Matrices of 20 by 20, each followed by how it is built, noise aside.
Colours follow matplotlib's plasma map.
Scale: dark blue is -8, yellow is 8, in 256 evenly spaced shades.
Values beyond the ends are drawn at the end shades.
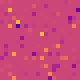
sparse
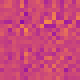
low rank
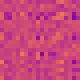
low rank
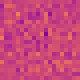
low rank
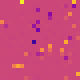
sparse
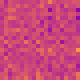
low rank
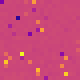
sparse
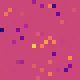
sparse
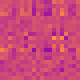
low rank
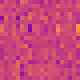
low rank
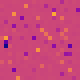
sparse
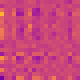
low rank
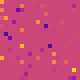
sparse
